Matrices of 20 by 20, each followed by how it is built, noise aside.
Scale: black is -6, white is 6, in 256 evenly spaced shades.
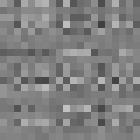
low rank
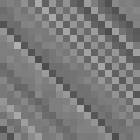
Toeplitz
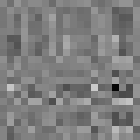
low rank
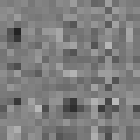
low rank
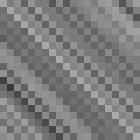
Toeplitz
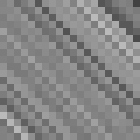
Toeplitz
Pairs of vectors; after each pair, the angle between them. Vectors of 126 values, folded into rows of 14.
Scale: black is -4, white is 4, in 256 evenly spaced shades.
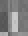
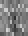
partly opposed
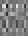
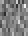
partly opposed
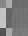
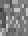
partly opposed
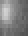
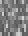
orthogonal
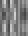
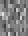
partly opposed
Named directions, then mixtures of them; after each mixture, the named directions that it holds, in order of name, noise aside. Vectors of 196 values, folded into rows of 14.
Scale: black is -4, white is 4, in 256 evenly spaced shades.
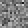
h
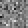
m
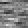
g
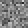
h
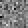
m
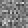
h, m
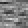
g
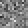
h, m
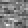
g, m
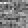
g, m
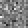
m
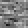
g, m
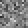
h, m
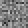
h, m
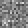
h, m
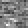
g, m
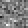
g, m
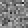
h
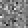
m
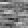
g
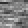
g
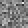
h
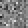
m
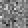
m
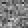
g, h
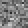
g, h
